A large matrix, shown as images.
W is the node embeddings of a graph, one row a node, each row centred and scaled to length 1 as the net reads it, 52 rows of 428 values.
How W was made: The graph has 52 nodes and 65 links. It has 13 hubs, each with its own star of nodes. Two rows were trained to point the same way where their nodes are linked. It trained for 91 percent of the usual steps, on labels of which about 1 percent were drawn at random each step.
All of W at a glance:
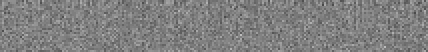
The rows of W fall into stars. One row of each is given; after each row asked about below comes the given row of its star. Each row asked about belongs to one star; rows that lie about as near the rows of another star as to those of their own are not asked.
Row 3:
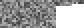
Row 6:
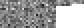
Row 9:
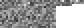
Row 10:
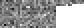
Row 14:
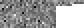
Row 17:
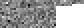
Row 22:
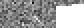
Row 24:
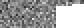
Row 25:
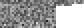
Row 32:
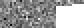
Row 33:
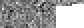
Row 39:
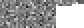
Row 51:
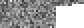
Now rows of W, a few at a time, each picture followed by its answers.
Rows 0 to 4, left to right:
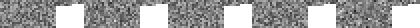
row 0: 25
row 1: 3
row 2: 24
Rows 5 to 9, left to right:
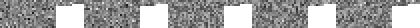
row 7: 33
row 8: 6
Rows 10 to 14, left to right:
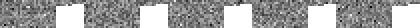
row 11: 51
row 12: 10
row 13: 24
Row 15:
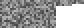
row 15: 17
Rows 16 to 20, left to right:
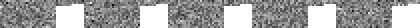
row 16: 3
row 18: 24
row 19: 14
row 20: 6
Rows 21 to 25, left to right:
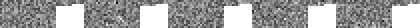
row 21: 10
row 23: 6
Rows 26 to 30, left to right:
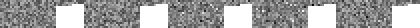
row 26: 39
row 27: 22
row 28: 33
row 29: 33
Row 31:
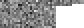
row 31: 25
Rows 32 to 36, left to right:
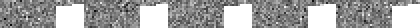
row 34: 9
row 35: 39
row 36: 51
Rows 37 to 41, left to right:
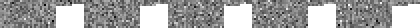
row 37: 32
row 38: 39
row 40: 6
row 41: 14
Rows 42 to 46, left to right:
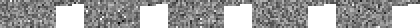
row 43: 22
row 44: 24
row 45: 32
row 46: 10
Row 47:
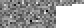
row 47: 17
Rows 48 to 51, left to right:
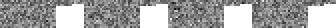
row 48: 25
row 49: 39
